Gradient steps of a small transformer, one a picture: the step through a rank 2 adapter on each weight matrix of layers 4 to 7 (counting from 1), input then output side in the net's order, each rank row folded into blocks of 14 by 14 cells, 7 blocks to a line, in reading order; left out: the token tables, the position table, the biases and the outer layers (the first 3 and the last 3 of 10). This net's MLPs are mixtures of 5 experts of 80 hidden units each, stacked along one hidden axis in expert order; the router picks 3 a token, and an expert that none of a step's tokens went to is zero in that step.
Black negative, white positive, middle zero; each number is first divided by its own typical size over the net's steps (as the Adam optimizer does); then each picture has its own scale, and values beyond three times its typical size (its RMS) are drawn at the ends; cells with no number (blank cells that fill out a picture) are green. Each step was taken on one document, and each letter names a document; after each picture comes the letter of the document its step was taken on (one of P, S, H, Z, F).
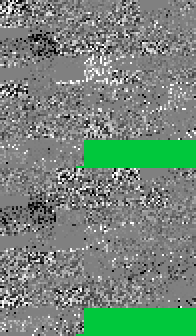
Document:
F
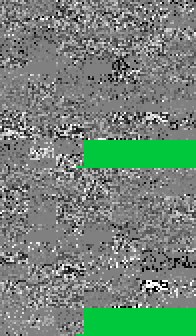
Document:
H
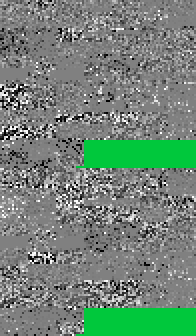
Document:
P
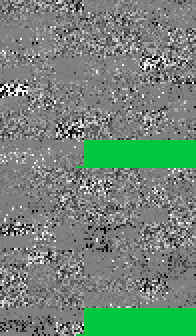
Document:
F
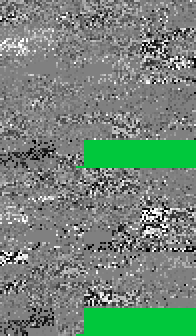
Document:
H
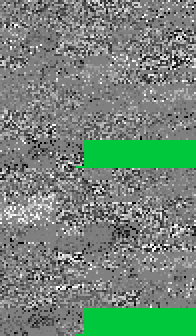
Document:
H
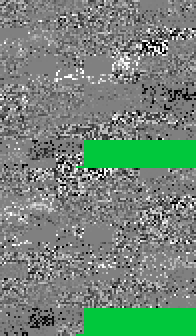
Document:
H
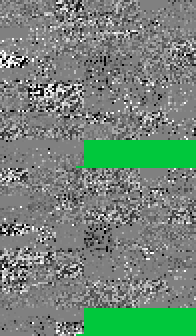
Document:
F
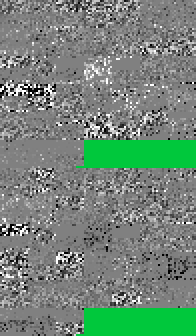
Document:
F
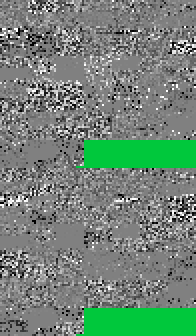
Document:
P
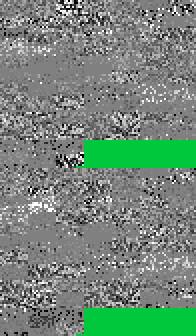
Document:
H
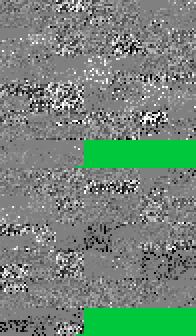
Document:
F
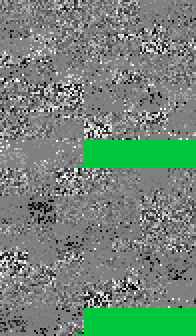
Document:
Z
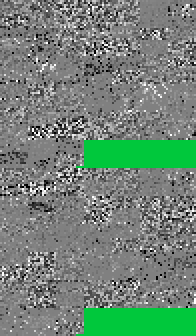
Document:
Z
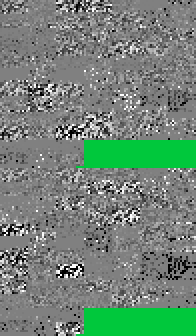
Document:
F
